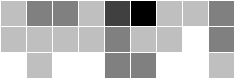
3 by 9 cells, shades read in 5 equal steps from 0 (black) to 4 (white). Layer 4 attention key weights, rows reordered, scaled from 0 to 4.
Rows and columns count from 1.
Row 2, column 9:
2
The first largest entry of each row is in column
1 8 1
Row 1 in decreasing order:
3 3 3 3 2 2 2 1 0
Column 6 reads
0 3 2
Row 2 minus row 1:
0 1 1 0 1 3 0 1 0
